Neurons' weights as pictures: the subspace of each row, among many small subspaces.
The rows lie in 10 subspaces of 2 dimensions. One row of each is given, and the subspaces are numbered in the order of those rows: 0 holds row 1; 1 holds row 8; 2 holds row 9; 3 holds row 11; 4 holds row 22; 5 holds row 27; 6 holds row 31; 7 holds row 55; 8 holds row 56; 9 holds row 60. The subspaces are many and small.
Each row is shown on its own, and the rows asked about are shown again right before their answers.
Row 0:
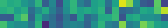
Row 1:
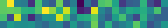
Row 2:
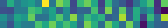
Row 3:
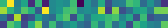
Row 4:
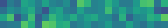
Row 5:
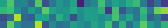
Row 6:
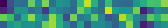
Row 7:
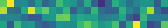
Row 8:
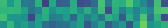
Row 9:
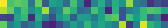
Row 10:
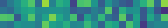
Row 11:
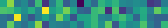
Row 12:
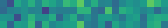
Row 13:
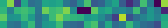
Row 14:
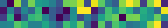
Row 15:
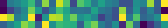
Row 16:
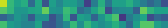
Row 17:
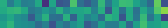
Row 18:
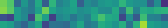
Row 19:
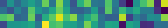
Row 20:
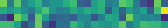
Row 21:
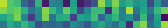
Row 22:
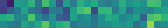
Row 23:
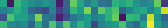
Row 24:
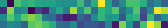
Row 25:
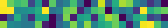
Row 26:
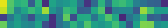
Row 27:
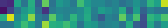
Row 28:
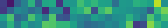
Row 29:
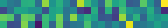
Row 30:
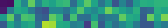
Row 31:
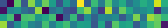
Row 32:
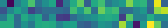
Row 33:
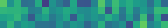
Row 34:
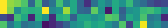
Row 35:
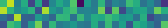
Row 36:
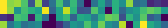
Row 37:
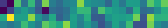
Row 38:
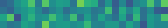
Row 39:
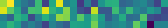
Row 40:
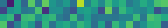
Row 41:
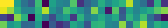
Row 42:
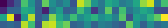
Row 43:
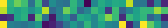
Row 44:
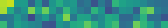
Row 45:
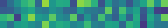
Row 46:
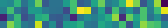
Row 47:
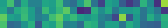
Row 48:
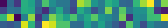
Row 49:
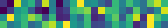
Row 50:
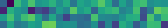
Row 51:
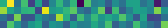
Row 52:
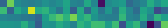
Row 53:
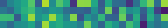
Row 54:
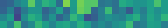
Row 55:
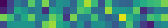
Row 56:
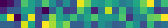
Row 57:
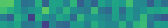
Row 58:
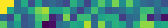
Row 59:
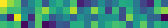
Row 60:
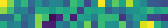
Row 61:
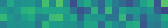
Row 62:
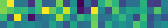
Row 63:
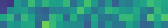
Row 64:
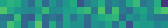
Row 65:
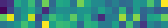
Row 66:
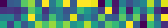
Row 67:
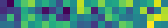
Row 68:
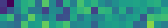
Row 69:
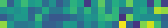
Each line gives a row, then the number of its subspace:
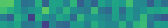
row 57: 4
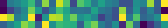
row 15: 5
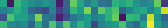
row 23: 5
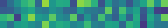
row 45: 0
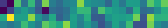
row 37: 5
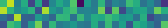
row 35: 6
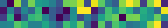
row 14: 3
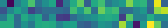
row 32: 2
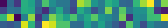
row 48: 8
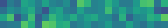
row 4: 8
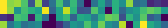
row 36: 2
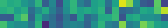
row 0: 4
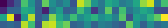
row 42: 8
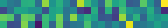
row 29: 6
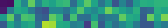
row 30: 9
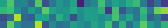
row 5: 3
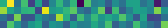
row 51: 6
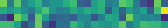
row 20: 8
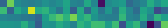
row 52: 9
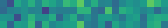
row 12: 3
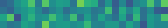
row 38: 0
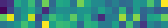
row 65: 5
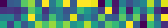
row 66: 1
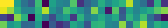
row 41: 4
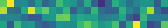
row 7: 7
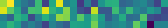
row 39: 4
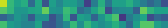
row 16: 7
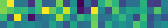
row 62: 0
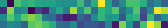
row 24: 9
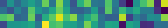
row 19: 4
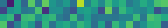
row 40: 6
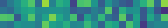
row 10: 0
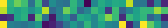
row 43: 2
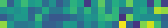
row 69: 2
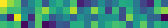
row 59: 8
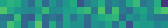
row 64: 6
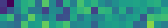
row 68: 4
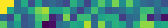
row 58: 9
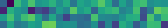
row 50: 9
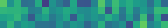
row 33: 1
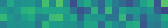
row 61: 0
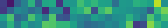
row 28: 2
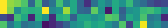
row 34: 2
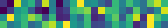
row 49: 5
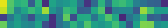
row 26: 7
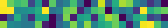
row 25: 7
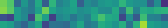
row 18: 5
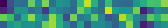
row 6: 7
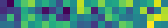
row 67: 8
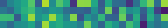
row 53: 0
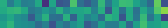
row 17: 1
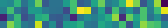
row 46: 3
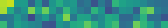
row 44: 7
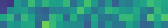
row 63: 9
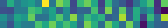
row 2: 1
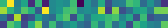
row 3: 6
